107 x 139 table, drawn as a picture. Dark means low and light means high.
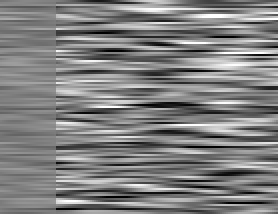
There is no overall slope. The histogram is bell-shaped. Streaks run across, left to right. The left part is calmer, up to a seam about 20% of the way across.
